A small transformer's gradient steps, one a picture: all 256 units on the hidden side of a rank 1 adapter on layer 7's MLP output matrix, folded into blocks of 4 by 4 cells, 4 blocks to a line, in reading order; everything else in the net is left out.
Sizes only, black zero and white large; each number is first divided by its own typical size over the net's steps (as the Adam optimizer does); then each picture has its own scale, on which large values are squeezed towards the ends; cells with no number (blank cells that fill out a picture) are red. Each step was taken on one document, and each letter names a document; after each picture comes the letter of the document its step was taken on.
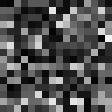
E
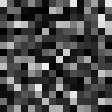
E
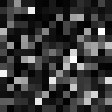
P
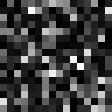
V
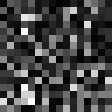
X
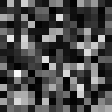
V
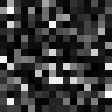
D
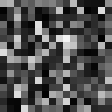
E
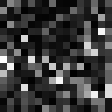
D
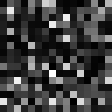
D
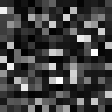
D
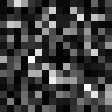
D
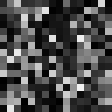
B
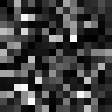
X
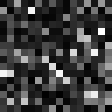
P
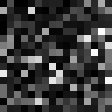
P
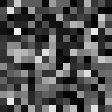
B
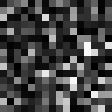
V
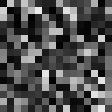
V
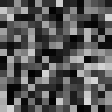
B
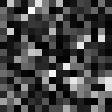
V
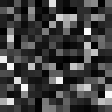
D
